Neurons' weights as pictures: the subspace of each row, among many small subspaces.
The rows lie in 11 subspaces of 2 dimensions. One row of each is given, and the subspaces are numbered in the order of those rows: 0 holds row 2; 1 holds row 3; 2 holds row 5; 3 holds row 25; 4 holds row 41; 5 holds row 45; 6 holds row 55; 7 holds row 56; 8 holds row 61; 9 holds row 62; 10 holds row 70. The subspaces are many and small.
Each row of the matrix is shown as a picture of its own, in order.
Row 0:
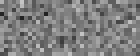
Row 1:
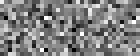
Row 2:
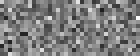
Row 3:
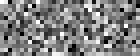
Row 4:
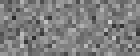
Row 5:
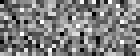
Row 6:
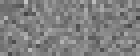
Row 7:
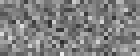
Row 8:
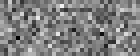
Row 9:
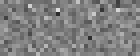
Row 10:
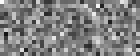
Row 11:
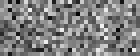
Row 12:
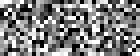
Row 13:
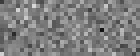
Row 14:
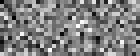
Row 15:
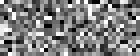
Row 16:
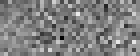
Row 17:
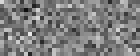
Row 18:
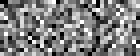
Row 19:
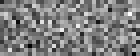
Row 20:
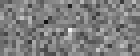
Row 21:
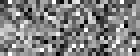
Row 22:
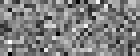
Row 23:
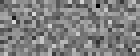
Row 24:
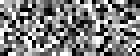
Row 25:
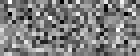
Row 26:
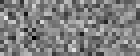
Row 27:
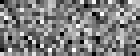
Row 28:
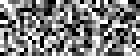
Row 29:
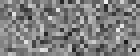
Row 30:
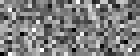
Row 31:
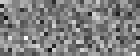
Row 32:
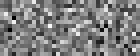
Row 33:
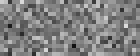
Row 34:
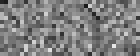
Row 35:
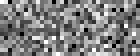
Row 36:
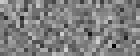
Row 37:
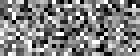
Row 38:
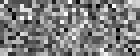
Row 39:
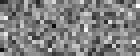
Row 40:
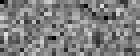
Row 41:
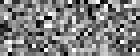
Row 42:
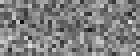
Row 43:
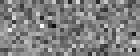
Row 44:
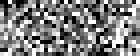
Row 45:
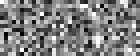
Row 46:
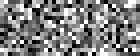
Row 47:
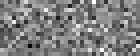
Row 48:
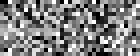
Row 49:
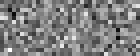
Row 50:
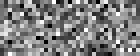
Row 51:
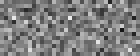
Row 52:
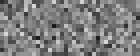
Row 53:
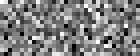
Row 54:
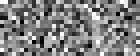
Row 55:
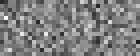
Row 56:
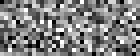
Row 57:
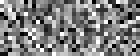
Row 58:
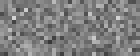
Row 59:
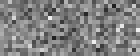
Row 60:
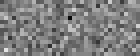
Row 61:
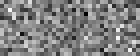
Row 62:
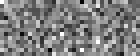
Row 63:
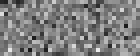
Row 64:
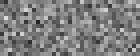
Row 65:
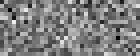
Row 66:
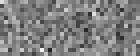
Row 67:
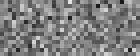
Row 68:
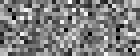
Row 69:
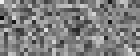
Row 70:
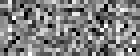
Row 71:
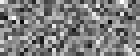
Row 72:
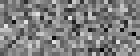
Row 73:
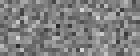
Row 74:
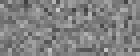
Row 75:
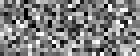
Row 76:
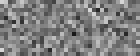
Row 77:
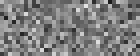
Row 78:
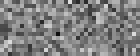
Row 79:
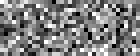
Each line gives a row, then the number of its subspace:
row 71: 10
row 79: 9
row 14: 2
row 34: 10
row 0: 0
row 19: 7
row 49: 8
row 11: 1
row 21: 1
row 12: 3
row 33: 1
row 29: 3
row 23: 10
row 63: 3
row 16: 3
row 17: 5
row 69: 5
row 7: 7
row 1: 4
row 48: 1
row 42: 7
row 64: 6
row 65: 8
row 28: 9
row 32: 10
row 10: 5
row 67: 6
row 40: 5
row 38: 8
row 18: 9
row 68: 8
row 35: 1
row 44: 3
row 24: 6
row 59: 3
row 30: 0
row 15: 4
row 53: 1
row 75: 7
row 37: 1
